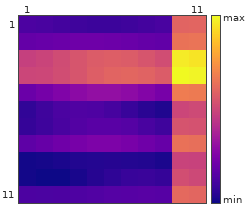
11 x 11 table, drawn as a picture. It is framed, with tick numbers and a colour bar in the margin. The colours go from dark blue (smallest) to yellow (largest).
A vertical seam about 80% of the way across splits the table, and the right part is higher. The top right is the ninth with the highest average. The bottom left is the ninth with the lowest average. Overall the values sit about 30% of the way up the scale. Streaks run across, left to right.
